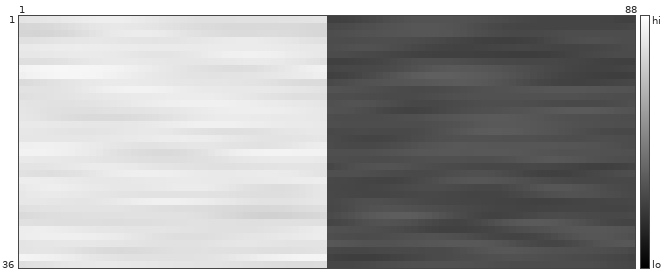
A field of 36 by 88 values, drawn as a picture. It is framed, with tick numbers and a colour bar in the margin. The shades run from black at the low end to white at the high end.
It is made of 1 by 2 panels. Panel 1,1: very high, streaked across, faint in contrast. Panel 1,2: low, streaked across, faint in contrast.
